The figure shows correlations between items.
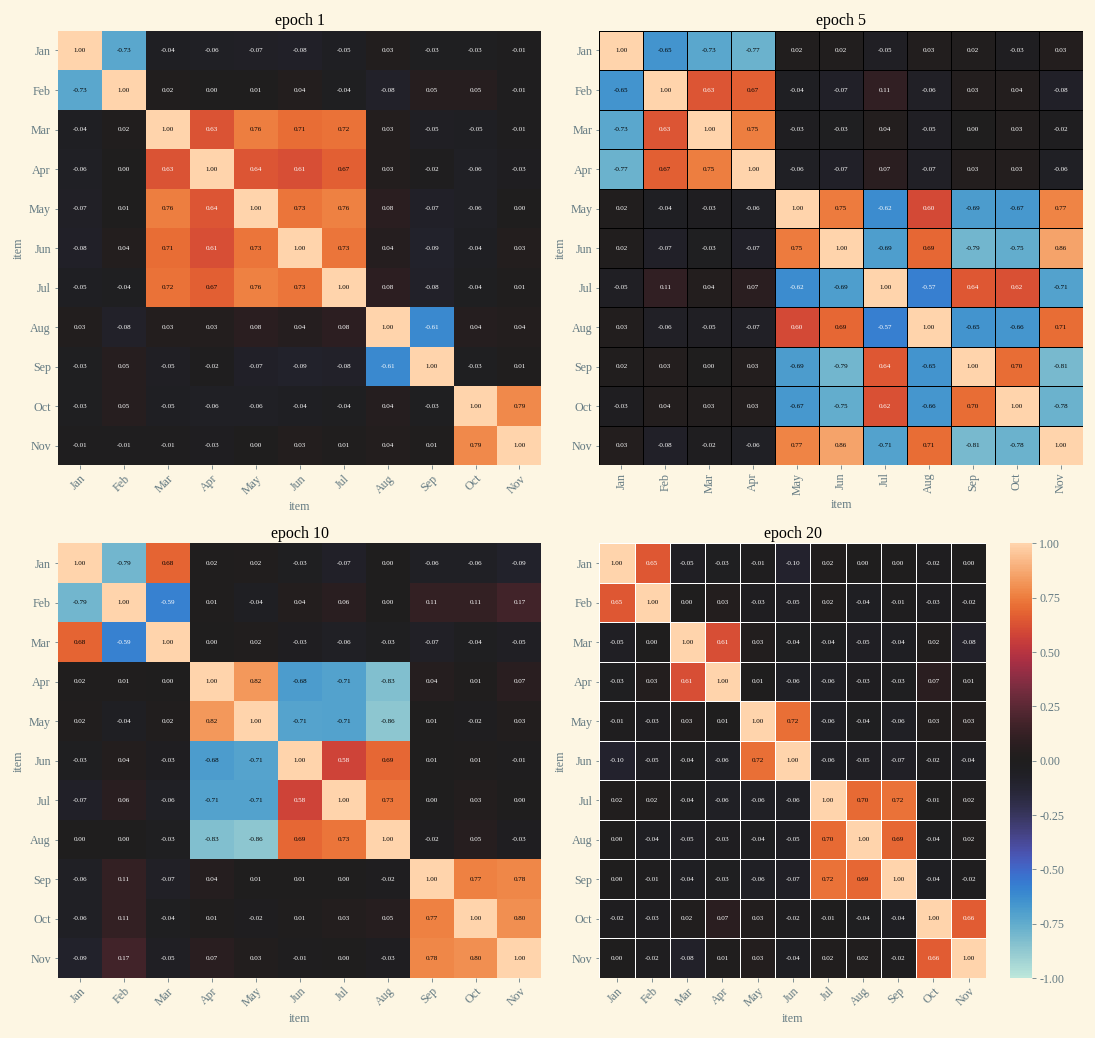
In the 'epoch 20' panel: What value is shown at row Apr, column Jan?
-0.03
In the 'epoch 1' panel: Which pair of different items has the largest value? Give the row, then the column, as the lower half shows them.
Nov, Oct
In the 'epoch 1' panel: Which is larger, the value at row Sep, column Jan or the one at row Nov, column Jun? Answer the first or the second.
the second
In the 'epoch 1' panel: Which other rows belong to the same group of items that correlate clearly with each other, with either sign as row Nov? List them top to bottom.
Oct
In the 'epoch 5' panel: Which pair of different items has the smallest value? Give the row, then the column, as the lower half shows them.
Nov, Sep
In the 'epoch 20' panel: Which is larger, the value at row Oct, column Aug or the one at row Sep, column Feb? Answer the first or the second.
the second
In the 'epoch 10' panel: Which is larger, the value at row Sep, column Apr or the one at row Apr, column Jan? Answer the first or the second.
the first
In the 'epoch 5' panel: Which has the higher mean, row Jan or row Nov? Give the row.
Nov
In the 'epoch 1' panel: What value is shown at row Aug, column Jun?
0.04
